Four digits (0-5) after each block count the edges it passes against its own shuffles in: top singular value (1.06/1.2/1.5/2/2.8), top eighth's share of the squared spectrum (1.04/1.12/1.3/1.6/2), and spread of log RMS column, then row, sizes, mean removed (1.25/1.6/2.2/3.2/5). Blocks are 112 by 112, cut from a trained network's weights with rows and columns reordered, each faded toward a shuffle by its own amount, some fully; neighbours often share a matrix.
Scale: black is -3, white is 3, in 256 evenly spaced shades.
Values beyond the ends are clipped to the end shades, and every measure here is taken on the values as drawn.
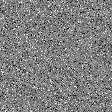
2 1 0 0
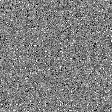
2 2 0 1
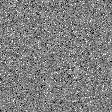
0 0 0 0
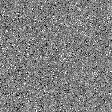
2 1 0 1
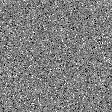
0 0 0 0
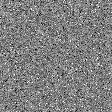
0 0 0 0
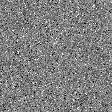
0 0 0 0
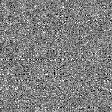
3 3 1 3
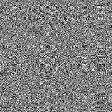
4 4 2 3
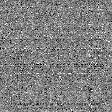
3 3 2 2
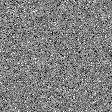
0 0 0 0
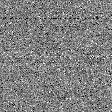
3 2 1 1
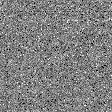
2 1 0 0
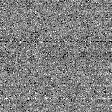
3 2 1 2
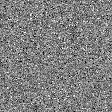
1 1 0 1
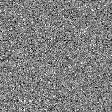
2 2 0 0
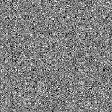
3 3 1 2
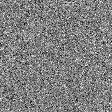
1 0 0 0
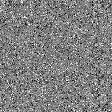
3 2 1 1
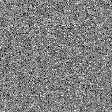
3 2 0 1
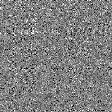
3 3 2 2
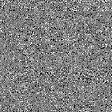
4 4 2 3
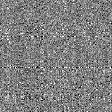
3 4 1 3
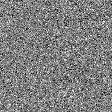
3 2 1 0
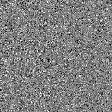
3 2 1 2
